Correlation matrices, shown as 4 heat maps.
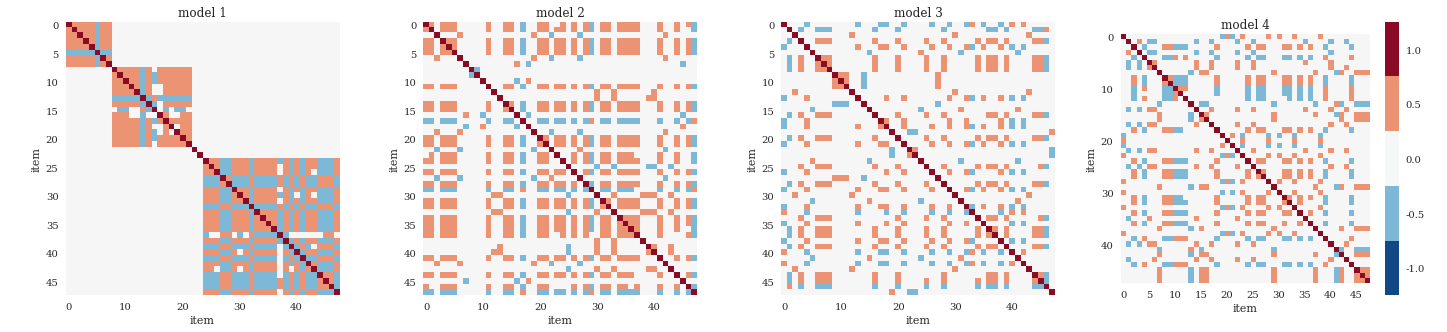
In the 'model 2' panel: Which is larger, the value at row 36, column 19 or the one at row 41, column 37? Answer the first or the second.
the second
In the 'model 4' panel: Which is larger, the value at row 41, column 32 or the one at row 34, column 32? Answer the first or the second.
the second
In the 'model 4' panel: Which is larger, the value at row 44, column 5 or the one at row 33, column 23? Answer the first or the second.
the second
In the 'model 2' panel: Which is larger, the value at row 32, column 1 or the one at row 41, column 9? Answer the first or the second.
the first
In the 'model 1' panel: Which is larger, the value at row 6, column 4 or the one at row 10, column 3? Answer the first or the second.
the first
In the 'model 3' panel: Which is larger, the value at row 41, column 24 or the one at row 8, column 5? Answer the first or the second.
the second
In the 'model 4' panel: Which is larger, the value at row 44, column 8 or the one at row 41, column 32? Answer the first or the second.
the second
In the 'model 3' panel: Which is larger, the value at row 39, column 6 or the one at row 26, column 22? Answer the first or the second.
the first
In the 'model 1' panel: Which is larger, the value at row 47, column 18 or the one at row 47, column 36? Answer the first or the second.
the second
